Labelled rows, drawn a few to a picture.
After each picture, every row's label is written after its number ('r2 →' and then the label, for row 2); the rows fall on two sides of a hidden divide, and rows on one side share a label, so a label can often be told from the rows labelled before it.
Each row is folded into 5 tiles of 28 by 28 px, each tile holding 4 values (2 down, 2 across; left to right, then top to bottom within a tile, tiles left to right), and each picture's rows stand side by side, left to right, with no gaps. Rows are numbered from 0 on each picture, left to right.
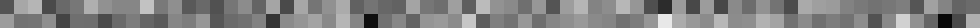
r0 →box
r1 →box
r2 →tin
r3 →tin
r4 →tin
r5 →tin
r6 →box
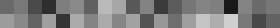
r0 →tin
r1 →tin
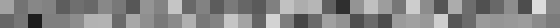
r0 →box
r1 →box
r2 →box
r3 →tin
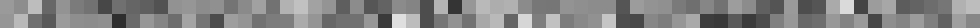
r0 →tin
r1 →tin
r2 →box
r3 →tin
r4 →box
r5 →box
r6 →box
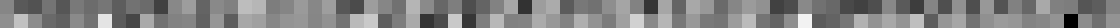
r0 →tin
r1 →tin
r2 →box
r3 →box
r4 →tin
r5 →tin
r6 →tin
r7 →tin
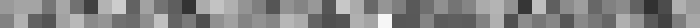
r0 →tin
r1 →tin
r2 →tin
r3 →tin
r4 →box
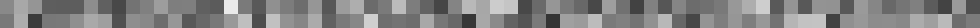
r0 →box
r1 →box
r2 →tin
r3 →tin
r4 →tin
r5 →tin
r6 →tin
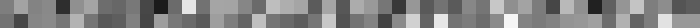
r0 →box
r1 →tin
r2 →box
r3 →tin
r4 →tin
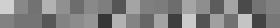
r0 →box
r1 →tin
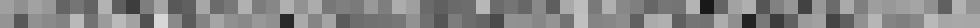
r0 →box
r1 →tin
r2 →box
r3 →tin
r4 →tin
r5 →tin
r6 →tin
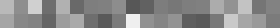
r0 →box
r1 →tin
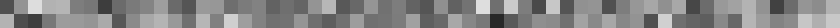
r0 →tin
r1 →tin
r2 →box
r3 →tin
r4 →tin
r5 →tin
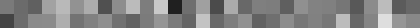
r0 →tin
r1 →tin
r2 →tin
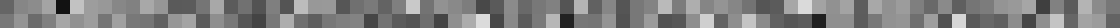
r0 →box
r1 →box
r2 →box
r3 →box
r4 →box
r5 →box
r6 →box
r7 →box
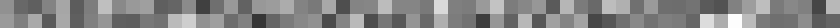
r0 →tin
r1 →box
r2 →box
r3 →tin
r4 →tin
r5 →tin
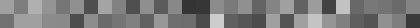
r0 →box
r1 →box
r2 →tin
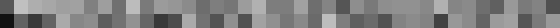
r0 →box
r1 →box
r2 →box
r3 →box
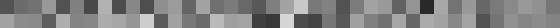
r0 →tin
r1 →tin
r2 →box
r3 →tin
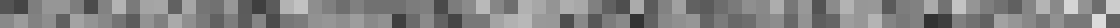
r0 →tin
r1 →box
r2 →box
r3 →tin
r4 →box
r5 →tin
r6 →box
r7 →tin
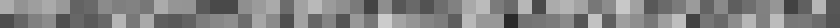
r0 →box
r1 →box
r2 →tin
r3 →tin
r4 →tin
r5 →tin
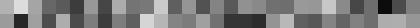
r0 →box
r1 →box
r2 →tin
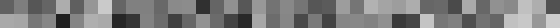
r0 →tin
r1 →box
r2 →tin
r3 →tin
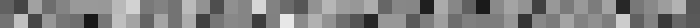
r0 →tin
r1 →tin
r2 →tin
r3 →box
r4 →box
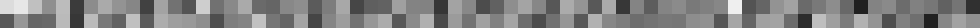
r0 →box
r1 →tin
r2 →tin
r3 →box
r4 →box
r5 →box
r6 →tin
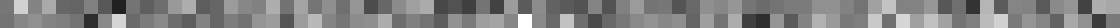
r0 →box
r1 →box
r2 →tin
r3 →tin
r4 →tin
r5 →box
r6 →tin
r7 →tin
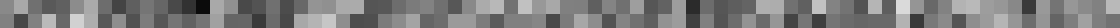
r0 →box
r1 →box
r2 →tin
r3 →tin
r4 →tin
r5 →tin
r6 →tin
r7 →tin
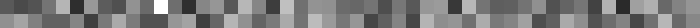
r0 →tin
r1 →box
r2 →box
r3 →tin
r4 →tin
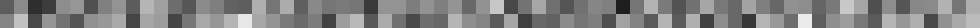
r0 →tin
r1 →tin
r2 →tin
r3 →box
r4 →box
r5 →tin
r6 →box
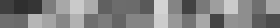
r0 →tin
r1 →tin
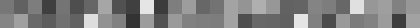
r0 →tin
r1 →box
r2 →tin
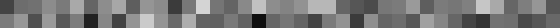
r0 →tin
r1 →tin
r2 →box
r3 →tin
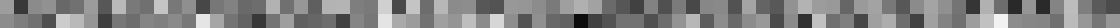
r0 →box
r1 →box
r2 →tin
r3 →box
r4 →box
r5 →box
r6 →box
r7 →tin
